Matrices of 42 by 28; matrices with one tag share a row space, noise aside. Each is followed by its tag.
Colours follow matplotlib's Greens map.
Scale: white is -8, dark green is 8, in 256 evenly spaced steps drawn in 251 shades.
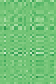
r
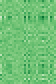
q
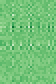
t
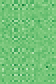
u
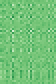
t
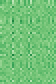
t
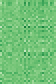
q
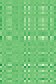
q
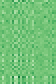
u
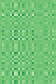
u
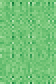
t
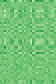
r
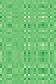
q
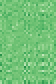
q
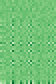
t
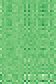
q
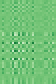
u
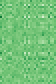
q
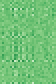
u
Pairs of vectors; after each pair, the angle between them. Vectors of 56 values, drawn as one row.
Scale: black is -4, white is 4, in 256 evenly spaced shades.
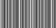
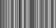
partly opposed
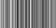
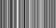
partly opposed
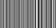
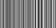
nearly parallel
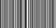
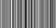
partly aligned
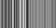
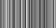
partly opposed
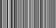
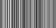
partly aligned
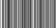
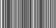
nearly parallel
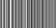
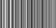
nearly parallel
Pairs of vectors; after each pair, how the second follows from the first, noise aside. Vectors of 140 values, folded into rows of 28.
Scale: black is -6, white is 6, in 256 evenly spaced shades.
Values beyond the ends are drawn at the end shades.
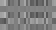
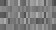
negated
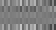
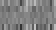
sign-scrambled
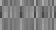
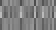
negated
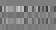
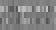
sign-scrambled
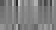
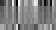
scaled up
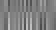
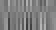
negated
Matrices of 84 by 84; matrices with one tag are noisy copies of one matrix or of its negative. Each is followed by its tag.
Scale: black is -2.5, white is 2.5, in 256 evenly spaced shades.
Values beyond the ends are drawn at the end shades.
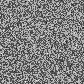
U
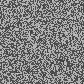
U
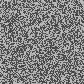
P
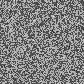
P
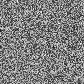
U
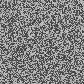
P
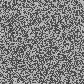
P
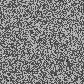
U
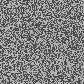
U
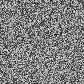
P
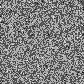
P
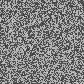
P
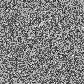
P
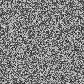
P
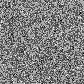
P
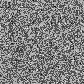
P
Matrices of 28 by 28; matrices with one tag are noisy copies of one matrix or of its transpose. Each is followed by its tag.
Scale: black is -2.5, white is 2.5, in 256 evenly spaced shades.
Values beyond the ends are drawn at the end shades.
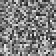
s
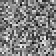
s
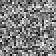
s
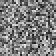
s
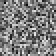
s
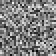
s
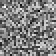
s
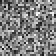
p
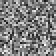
s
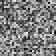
p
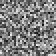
s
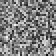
s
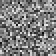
s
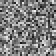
s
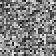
p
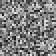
s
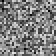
p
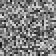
s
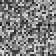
p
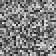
s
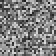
p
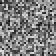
p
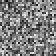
p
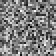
s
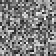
p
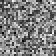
p
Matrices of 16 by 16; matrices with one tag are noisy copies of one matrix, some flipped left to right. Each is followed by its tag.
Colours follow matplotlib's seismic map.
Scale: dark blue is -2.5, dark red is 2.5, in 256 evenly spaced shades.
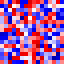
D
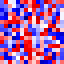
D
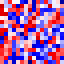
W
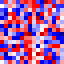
D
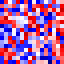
W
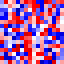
D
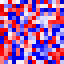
W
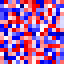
D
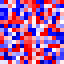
D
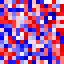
W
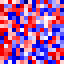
W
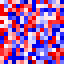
W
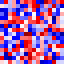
D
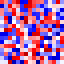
D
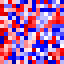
W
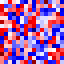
W
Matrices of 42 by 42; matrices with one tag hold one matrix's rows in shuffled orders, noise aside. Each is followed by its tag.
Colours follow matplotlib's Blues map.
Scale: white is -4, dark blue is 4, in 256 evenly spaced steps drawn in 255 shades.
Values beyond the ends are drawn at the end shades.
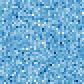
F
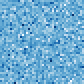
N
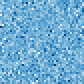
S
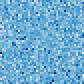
S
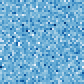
S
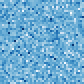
N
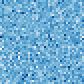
S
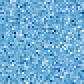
N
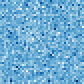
F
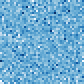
S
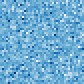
N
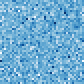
S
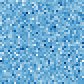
S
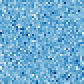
S
